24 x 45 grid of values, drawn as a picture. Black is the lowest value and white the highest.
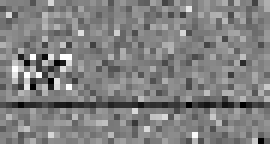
Odd lines: row 18. Slope: none. Roughest part: middle left. Average level on the scale: 50%. Mirror symmetry: none. Histogram: heavy tails on both sides. Odd patch: rougher, in the middle left.
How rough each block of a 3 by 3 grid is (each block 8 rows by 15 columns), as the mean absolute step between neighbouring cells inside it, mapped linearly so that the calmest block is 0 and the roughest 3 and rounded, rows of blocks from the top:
000
300
111
